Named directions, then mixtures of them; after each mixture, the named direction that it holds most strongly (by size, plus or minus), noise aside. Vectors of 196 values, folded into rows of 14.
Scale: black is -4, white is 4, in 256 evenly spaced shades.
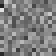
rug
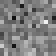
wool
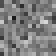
wool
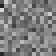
rug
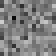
wool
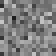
rug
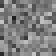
rug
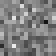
wool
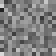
rug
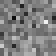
wool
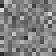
rug
